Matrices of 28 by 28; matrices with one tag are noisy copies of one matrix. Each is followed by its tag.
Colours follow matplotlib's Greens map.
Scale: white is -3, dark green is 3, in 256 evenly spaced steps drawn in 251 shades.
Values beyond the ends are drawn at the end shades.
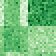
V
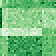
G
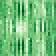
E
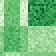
V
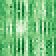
E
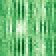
E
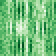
E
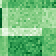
G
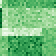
G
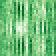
E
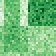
V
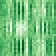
E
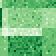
G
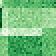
G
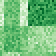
V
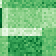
G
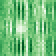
E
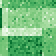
G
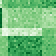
G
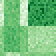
V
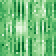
E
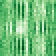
E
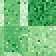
V
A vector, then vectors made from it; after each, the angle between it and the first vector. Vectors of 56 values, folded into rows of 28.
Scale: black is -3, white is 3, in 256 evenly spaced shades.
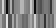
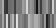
partly aligned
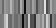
orthogonal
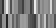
nearly opposite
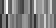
nearly opposite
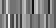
partly opposed
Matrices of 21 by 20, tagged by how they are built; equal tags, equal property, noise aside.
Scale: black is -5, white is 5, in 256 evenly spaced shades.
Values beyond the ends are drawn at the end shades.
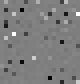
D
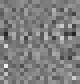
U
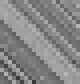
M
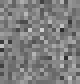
U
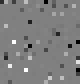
D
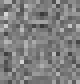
U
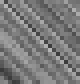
M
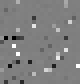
D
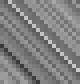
M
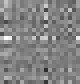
U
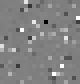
D
